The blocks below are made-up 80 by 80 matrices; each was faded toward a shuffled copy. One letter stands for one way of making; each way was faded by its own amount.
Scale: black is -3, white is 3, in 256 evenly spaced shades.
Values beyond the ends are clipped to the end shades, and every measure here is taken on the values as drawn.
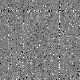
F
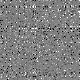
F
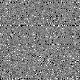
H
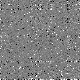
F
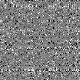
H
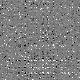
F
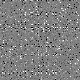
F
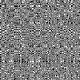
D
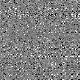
H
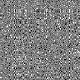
D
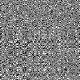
D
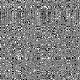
D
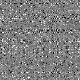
H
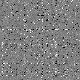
F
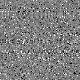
H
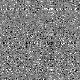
H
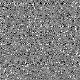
H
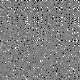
F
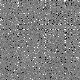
F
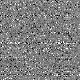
H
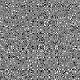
D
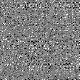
H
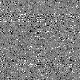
H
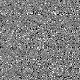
H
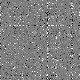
F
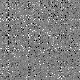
F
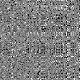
D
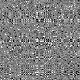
D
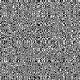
D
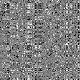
D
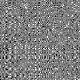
D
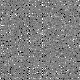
F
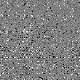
F
